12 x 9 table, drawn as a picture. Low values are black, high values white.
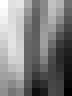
Slope: up to the top left. Grain: streaks running down. Ninth with the highest average: top left. Ninth with the lowest average: bottom right.
